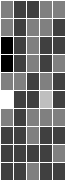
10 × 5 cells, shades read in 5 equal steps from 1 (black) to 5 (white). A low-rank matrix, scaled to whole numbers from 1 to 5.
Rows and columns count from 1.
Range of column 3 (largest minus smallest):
1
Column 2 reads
2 2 2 2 3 2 2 2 2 2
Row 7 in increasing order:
2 3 3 3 3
